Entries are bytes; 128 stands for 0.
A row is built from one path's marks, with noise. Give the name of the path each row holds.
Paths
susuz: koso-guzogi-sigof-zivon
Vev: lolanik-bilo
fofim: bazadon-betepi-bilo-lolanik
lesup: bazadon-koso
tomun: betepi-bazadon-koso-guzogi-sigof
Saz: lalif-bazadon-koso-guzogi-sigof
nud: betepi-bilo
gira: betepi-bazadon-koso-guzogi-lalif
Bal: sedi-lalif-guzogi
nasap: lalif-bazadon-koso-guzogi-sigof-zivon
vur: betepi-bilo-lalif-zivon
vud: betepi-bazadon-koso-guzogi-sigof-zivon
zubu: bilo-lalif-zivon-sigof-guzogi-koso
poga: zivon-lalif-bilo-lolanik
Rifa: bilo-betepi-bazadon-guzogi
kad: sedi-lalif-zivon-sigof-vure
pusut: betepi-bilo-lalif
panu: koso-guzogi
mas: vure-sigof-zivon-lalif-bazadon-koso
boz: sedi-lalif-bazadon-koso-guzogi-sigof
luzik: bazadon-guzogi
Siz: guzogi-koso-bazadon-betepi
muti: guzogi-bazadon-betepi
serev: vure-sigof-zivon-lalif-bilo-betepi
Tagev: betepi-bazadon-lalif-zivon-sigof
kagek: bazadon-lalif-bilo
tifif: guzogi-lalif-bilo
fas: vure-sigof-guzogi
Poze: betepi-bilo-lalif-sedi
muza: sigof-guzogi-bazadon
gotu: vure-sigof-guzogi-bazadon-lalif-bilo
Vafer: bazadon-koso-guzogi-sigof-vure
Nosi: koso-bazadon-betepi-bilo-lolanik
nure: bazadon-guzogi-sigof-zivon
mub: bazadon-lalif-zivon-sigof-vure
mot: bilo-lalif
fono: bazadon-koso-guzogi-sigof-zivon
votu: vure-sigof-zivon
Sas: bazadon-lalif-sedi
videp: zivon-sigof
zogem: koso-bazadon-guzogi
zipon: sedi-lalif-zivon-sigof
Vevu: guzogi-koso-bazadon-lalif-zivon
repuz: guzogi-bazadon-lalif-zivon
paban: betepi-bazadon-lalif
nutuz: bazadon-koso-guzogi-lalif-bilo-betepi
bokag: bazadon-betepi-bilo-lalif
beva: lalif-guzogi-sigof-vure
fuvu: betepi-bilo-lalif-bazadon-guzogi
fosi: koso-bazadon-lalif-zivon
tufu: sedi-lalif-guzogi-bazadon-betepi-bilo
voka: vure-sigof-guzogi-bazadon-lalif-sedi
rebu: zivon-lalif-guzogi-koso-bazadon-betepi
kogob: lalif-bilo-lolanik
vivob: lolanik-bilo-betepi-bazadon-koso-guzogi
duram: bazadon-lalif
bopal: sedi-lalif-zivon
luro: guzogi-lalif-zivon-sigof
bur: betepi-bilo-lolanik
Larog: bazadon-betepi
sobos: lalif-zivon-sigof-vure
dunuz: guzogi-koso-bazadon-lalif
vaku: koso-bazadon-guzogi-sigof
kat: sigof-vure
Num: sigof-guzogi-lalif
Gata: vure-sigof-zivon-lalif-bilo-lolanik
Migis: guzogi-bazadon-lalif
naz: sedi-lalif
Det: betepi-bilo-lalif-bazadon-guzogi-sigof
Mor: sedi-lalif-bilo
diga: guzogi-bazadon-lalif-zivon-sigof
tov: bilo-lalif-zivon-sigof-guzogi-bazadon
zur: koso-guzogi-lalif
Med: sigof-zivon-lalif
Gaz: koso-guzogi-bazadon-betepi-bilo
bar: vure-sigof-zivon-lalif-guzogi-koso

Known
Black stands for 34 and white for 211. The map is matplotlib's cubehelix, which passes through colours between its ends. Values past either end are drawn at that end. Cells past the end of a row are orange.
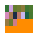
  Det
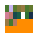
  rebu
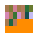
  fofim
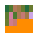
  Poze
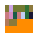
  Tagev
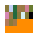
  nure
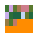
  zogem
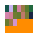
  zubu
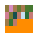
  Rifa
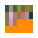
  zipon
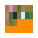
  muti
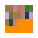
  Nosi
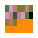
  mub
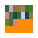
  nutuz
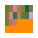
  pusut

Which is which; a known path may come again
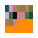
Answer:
gotu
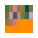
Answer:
pusut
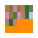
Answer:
fofim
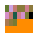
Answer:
mub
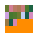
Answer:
vivob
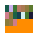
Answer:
Vevu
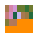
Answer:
serev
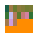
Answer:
bopal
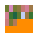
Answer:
luzik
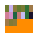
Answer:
Tagev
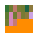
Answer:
Poze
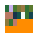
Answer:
rebu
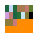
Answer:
nasap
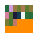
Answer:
gira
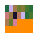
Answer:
Det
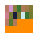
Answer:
muti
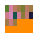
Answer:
sobos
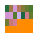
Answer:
Gata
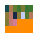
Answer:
tufu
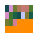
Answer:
dunuz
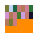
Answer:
susuz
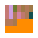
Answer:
videp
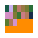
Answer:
zubu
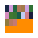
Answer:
boz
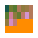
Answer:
naz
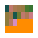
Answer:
tifif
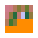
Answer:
Larog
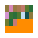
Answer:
Gaz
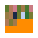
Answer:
paban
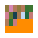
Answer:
Rifa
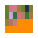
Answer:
vur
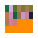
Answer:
luro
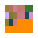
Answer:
Nosi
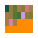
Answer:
Sas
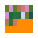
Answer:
zogem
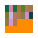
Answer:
zipon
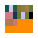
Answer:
diga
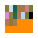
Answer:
nure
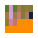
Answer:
Med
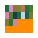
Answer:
nutuz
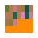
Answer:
bokag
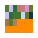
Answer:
vaku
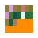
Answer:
Siz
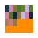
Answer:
voka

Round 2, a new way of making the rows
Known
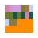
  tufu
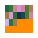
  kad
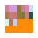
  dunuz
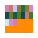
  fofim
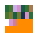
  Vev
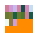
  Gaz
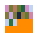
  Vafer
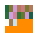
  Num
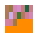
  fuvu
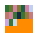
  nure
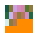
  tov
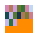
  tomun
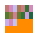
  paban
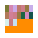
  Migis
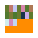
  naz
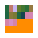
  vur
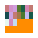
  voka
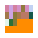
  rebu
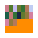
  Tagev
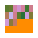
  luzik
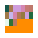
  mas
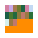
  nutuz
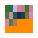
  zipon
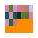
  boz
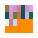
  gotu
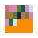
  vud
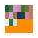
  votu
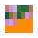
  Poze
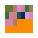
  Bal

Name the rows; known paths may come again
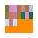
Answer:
Migis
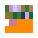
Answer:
nud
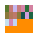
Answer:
duram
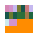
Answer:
Nosi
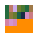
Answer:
vur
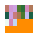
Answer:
voka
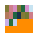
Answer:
fono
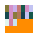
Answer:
gotu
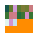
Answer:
Med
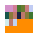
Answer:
gira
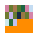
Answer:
Vafer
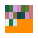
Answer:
votu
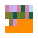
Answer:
Gaz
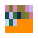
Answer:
vaku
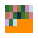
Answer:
nure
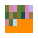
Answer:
repuz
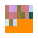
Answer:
dunuz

